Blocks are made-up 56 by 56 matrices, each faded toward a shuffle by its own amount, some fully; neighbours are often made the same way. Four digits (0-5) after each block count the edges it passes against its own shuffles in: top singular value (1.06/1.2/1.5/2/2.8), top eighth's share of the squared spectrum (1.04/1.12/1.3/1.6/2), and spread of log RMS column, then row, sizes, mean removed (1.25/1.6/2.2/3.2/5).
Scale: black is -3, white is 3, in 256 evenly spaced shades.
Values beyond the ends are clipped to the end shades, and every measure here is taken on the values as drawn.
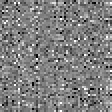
4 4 2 2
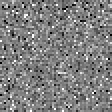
0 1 0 0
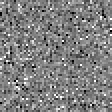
1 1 0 0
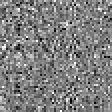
4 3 2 2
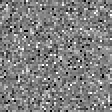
0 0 0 0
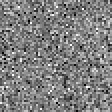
0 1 1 0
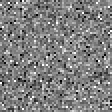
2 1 0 0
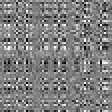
5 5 4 4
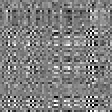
5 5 3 4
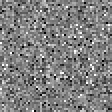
3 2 1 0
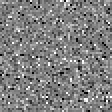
0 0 0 0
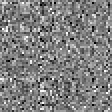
4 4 2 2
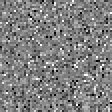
1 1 0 0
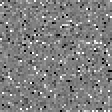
0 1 0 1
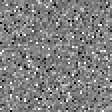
0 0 0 0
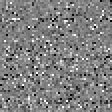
1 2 0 2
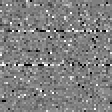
3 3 0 2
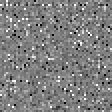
1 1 0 1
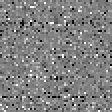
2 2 0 2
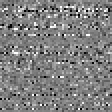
1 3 0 4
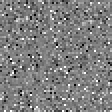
0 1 0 1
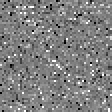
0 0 0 0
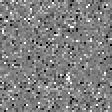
1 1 1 0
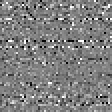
2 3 0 3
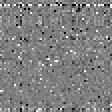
4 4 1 2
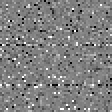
3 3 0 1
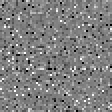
3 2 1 0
